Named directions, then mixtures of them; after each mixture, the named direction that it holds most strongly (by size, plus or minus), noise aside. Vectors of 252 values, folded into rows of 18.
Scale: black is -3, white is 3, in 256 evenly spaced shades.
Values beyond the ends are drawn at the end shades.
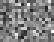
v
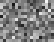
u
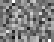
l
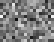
u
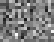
v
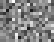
v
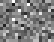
l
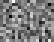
l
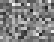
v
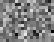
v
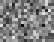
u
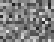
v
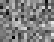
u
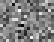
u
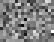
v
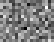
v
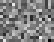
u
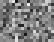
v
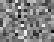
v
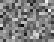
u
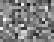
v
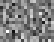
l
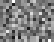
l
